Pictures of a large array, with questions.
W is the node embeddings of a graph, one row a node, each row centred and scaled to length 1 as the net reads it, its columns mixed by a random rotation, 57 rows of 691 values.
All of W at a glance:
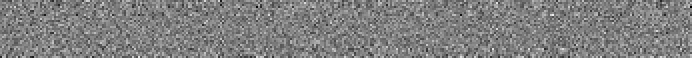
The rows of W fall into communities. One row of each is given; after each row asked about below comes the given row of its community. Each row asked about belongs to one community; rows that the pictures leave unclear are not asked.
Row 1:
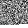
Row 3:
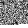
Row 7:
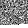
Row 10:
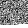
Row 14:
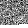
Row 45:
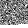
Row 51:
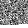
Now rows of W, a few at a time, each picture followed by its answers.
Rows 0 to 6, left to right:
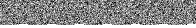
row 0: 1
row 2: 45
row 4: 3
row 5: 14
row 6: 7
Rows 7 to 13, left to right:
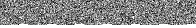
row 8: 1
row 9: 51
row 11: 7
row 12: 45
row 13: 14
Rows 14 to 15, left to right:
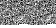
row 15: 14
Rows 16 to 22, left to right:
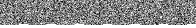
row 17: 10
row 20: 10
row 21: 3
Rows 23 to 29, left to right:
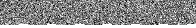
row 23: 45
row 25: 10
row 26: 51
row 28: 3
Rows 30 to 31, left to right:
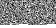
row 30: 45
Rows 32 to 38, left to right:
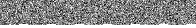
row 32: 1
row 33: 1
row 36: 45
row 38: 10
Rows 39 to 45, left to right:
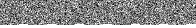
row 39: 1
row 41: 3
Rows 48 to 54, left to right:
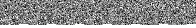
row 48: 51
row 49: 51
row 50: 10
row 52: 1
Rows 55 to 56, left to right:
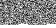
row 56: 45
